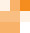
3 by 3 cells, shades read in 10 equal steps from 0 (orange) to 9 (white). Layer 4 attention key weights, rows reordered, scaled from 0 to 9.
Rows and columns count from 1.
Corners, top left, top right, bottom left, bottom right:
8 0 3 9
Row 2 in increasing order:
4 4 8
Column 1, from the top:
8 4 3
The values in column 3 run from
0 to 9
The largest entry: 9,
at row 3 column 3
